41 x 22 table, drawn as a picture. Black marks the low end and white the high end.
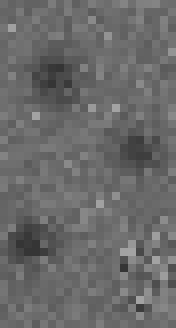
No row or column stands out. No overall slope runs across the table. The halves do not mirror each other. Three dips sink into the field. The distribution is heavy-tailed on both sides. The bottom right is the roughest part. An odd patch, rougher than its surroundings, sits in the bottom right.
